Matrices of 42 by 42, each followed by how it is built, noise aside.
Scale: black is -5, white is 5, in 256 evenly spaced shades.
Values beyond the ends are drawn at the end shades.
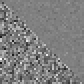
lower triangular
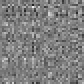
low rank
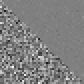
lower triangular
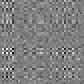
low rank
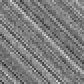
Toeplitz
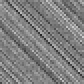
Toeplitz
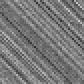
Toeplitz
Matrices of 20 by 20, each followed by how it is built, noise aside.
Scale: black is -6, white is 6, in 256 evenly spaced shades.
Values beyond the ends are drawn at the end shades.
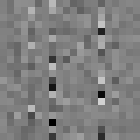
uneven columns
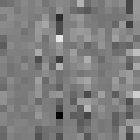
uneven columns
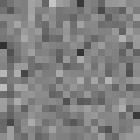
noise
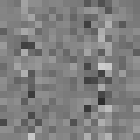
uneven columns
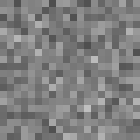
noise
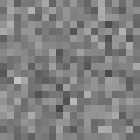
noise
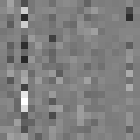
uneven columns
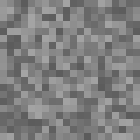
noise
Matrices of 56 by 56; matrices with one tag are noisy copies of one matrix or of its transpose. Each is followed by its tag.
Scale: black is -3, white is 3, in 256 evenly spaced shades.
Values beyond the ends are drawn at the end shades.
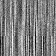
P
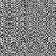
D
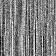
P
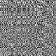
D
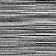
P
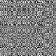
D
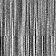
P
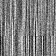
P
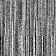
P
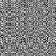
D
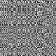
D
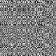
D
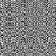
D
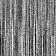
P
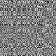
D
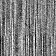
P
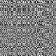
D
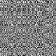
D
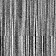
P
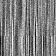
P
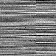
P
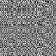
D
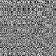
D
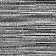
P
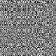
D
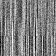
P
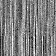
P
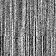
P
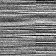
P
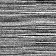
P
